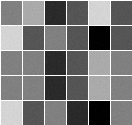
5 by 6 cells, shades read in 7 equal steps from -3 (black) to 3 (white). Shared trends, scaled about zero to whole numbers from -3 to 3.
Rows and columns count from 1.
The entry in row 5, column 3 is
0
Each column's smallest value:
0 -1 -2 -2 -3 -1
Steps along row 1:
up down up up down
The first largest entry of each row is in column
5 1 5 5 1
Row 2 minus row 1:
2 -2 2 0 -5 0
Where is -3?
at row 2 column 5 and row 5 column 5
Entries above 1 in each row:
1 1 0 0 1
